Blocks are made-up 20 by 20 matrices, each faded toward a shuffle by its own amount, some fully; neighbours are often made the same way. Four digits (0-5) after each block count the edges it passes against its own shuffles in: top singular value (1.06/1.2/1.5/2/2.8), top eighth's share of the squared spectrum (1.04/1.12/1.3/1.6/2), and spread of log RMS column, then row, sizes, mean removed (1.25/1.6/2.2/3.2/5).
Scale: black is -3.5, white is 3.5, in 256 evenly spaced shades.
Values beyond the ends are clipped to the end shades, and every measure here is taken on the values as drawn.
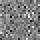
2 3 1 0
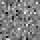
0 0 0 0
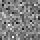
0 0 0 0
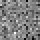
2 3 1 0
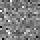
0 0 0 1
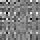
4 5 3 2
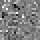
2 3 1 0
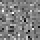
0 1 0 0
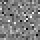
1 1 0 0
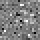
0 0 0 0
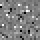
1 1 0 0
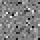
0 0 0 0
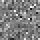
0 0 0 0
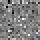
2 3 1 0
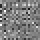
3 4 2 1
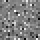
0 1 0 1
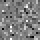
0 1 0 0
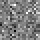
2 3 1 1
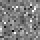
1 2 0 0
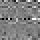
3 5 1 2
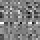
3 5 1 3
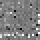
2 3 0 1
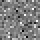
0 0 0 0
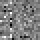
2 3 1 0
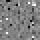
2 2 0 0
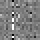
3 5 2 1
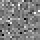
1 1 1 0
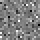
1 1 0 0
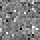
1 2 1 0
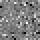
0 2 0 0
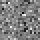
0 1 0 0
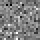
0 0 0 0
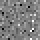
0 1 0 0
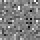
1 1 0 0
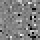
2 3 1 0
